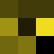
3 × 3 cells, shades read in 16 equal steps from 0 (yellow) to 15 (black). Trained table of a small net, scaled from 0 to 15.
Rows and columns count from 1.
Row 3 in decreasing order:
15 8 7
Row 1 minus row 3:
2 4 -4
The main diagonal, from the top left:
10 13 15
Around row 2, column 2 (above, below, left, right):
11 7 5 0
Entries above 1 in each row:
3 2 3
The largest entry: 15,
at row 3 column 3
